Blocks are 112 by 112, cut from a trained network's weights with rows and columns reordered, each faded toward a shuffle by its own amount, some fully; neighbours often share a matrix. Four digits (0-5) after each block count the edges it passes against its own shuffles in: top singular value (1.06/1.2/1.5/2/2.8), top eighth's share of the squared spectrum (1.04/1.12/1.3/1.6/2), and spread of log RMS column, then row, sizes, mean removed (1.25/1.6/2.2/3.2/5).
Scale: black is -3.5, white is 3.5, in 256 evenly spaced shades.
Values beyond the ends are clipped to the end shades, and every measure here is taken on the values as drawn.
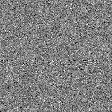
3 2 0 1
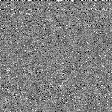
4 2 0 2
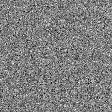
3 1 0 0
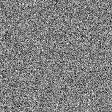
1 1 0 0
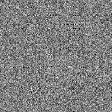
3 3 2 2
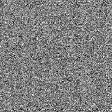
3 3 1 2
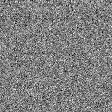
3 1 0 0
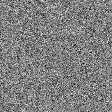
2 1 0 0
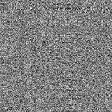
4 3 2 2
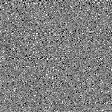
3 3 0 2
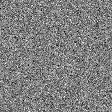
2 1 0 0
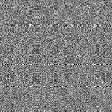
4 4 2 3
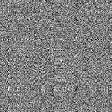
4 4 2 2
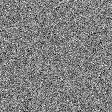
0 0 0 0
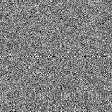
4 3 2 2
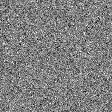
1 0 0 0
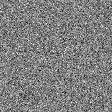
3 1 0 0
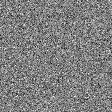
0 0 0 0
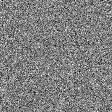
0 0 0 0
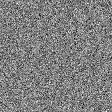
0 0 0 0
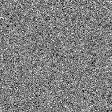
3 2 1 1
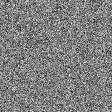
0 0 0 0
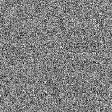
3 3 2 2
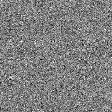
3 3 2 1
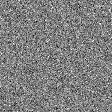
2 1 0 0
